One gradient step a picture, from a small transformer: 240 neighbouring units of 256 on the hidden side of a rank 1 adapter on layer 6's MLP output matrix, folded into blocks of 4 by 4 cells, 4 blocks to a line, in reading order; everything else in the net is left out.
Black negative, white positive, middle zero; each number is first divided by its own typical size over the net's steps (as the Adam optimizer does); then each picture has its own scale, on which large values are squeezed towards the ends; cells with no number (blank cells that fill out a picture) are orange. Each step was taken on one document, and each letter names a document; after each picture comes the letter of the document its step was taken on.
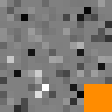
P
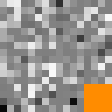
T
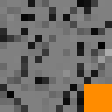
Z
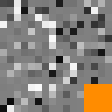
T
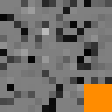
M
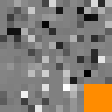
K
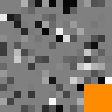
M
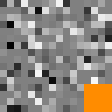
T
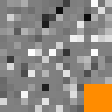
K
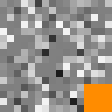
Z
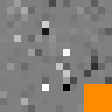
K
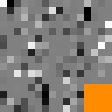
P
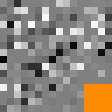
T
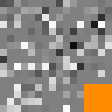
T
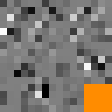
P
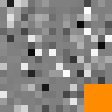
P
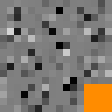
K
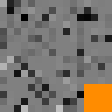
P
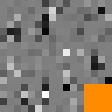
K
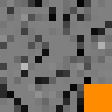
Z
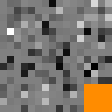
K
